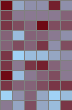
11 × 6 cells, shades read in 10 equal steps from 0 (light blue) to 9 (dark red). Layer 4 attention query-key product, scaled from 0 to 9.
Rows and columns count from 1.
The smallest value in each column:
0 0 1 1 0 1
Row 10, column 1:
0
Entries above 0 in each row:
6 6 6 6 6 5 6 6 6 4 6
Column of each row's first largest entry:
1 1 4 1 4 1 4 1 1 3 6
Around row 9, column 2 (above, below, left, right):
1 3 7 5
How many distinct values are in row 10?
5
